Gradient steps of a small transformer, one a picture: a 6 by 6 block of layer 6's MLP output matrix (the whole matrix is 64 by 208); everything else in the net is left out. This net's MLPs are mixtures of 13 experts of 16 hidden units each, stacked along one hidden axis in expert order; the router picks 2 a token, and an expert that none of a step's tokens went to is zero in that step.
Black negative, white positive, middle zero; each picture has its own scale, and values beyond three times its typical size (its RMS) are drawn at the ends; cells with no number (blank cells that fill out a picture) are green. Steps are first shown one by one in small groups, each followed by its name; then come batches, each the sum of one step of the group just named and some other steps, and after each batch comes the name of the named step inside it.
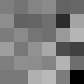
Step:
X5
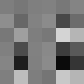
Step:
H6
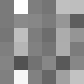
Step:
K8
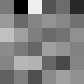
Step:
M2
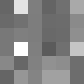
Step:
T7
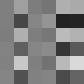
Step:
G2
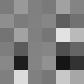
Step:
H6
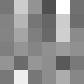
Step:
M2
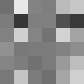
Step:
K8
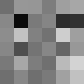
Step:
M2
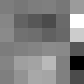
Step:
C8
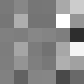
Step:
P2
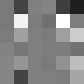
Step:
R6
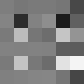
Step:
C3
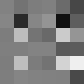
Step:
C3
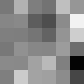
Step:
C8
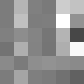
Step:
P2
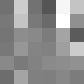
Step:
P2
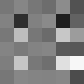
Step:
C3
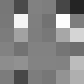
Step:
R6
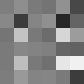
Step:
C3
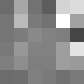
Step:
P2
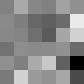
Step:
C8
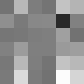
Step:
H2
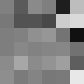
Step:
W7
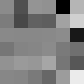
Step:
W7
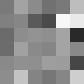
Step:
W7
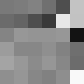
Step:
W7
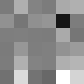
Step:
H2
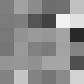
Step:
W7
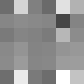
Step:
H2
